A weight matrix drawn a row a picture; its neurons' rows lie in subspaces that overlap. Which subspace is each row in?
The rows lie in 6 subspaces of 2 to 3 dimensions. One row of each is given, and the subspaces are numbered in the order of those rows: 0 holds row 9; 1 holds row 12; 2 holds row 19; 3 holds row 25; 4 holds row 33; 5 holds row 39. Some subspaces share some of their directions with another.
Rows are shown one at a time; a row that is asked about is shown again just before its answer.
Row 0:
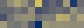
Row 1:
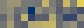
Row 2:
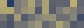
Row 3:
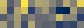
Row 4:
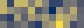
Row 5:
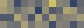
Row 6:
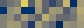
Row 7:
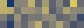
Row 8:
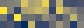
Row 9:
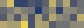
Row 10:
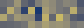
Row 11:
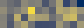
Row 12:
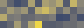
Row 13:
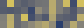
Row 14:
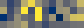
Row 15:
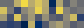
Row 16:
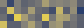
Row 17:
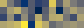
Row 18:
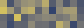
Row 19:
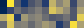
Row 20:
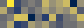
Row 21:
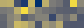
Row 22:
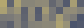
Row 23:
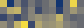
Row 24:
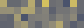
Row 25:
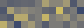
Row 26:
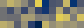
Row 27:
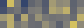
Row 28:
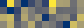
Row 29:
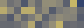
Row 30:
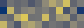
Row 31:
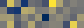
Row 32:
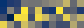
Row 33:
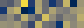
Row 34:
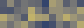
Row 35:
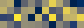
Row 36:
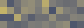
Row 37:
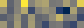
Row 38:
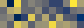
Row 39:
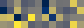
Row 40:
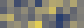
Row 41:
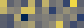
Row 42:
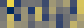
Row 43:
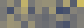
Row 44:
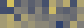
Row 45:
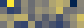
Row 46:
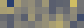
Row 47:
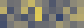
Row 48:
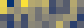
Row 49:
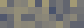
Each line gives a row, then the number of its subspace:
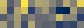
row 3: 2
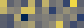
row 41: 4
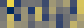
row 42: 3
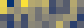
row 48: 2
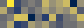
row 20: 5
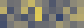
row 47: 3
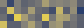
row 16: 3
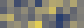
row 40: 1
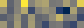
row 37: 2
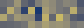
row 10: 3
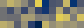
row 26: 1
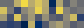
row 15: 0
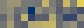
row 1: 5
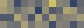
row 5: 0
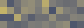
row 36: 5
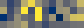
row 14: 3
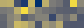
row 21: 4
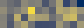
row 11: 5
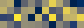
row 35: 0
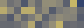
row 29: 4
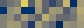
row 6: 4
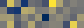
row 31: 4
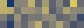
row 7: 1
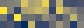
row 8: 0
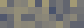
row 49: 4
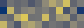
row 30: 3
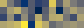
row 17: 0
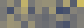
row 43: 2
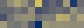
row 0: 1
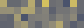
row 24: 4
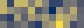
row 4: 1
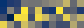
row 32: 3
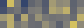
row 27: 2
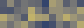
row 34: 5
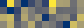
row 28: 4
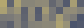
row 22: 3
